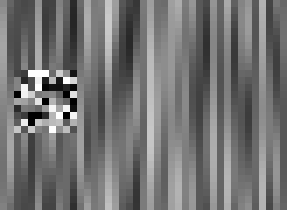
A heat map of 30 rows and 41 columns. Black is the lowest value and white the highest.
An odd patch, rougher than its surroundings, sits in the middle left. The middle left is the roughest part. No overall slope runs across the table. Streaks run downward.
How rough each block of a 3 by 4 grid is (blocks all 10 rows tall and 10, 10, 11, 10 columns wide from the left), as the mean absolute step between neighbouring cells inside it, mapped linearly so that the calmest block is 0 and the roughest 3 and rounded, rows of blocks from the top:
0 0 0 1 / 3 1 0 0 / 0 0 0 0
